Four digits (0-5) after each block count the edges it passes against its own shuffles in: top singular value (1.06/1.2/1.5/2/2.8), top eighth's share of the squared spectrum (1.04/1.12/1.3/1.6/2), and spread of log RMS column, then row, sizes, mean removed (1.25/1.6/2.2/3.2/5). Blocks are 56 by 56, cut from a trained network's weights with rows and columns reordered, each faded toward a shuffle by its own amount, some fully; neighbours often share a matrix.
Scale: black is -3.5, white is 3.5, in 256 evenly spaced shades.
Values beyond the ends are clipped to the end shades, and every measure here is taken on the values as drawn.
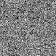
3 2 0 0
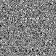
3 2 0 1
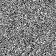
0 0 0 0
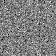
0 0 0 0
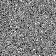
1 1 0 0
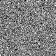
0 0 0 0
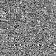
3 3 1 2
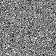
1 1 0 0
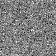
0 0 0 0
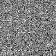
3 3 1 1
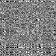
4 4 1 3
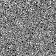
1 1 0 0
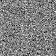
2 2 0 1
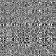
4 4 1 3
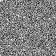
0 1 0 0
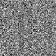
3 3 1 1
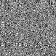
3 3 0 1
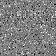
2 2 0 1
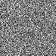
2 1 0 0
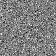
2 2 0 0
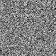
2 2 0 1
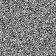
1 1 0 0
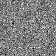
2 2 0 1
